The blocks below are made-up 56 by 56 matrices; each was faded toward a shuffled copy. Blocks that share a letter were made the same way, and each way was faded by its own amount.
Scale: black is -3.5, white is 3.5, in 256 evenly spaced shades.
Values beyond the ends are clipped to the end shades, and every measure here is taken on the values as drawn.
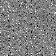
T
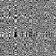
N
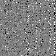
T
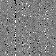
T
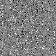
T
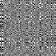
N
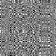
N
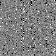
T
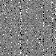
T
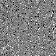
T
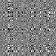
N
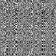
N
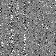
T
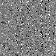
T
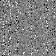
T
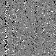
T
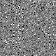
T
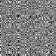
N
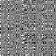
N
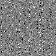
T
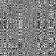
N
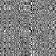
N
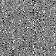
T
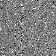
T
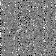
T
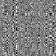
N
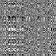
N
